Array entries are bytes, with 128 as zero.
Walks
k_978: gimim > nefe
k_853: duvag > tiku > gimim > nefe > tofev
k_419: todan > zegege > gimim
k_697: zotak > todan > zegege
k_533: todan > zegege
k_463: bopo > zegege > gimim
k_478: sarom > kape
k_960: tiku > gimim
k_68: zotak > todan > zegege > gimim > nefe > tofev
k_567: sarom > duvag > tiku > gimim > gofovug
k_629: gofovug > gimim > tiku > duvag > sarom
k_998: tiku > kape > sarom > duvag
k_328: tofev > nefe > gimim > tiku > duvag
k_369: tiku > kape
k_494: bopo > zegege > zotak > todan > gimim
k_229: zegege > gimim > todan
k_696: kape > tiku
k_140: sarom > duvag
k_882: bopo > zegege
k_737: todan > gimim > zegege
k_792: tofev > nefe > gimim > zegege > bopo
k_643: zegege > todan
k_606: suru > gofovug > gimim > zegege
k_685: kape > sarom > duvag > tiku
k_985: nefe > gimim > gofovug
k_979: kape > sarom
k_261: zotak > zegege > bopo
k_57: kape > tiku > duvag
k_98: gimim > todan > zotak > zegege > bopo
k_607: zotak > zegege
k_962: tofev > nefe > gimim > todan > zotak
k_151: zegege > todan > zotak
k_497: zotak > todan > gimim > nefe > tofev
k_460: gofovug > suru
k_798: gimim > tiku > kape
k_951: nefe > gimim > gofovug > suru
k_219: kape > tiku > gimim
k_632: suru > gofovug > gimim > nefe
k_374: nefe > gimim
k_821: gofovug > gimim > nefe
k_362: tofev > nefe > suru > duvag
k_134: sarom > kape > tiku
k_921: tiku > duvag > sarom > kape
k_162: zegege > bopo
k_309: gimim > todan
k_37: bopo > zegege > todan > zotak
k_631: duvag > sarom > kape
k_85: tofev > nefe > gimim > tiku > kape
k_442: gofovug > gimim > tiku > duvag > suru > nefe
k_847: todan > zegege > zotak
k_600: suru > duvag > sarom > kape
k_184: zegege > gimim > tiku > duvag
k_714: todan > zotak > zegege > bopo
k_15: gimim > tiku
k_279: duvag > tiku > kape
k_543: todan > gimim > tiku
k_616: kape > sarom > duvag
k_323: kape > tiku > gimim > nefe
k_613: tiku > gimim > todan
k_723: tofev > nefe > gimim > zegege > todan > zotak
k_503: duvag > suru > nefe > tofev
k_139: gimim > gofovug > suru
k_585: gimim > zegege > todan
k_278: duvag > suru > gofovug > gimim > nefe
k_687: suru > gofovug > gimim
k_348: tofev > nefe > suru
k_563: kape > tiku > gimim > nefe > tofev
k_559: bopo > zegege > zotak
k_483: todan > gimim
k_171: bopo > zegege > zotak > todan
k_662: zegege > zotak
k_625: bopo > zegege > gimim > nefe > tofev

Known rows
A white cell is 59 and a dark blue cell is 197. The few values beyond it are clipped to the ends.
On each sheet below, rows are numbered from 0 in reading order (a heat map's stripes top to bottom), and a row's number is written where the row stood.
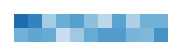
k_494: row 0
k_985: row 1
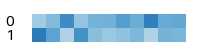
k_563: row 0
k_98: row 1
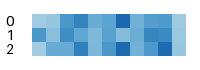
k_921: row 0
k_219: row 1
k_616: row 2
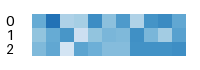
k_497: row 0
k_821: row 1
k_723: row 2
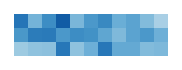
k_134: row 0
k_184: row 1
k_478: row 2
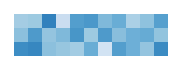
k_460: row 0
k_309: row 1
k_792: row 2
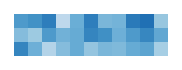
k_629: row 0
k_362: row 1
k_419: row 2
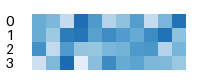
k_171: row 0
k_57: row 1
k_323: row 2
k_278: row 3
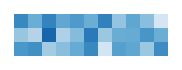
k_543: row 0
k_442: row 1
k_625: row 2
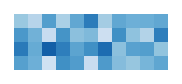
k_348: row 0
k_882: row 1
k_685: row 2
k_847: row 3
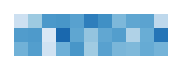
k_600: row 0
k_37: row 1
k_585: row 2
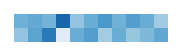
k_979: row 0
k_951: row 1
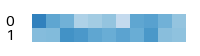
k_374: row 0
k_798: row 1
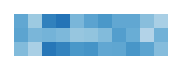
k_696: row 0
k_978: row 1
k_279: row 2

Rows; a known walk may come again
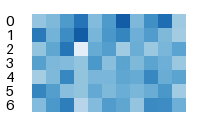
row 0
k_998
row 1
k_134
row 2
k_951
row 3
k_613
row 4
k_563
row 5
k_483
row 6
k_853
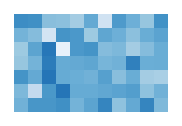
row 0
k_792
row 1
k_643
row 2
k_139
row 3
k_85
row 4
k_15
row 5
k_369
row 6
k_140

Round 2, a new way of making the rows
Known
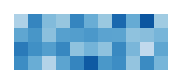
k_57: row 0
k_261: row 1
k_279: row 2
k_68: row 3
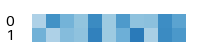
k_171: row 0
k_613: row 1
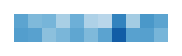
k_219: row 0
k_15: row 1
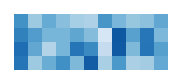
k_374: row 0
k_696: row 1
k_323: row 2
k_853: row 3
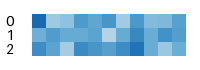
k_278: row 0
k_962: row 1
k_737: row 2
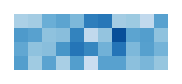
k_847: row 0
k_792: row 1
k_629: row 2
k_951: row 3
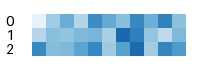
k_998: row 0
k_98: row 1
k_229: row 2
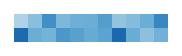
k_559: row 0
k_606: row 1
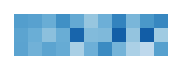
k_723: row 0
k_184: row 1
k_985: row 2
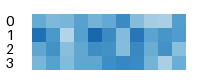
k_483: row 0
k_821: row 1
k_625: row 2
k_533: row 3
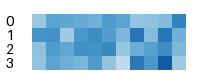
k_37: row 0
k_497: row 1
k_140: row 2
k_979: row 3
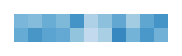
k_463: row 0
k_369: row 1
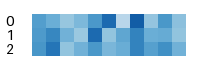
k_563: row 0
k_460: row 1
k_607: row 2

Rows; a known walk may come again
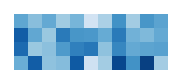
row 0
k_960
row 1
k_543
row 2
k_632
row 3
k_328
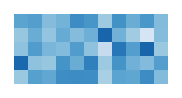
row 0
k_625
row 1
k_714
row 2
k_979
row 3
k_278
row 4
k_140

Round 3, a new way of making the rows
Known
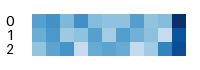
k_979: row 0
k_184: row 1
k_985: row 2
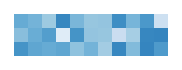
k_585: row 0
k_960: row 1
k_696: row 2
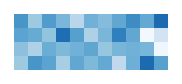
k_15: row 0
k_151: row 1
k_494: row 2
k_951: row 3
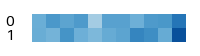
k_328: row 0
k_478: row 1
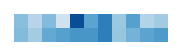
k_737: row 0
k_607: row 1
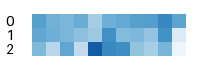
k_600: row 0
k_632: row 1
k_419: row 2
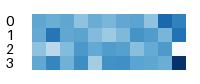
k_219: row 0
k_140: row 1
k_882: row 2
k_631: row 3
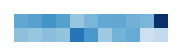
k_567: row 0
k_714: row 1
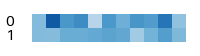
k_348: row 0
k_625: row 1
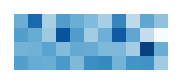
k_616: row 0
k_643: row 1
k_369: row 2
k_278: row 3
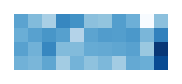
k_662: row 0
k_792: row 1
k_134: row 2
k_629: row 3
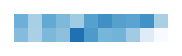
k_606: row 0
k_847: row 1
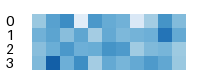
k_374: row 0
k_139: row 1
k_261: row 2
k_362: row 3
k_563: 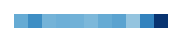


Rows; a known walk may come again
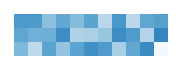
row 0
k_685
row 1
k_98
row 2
k_463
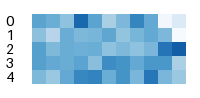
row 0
k_151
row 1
k_494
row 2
k_921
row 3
k_278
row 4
k_697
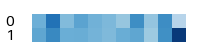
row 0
k_57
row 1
k_563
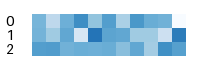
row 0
k_171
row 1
k_543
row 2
k_323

